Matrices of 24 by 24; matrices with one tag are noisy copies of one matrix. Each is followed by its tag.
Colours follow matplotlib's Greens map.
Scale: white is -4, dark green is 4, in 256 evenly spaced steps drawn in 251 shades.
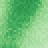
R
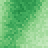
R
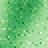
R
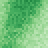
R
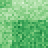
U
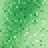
R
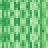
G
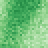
R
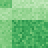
U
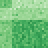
U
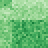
U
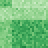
U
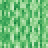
G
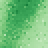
R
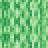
G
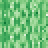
G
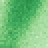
R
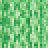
G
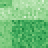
U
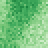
R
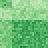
U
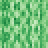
G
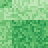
U
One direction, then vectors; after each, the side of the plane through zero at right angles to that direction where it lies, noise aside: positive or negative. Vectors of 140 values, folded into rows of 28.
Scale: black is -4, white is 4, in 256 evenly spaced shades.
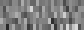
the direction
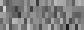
negative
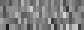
positive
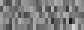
positive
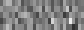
negative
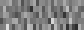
negative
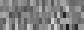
negative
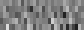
negative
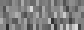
positive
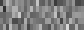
positive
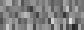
negative
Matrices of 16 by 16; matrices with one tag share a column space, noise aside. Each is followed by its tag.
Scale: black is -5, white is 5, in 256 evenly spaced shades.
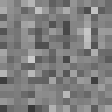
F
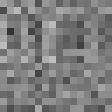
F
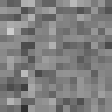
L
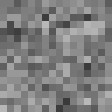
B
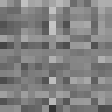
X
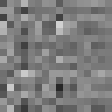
L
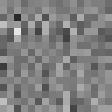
B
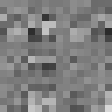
B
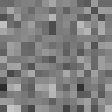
L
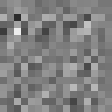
B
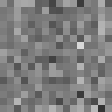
X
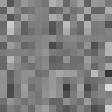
L
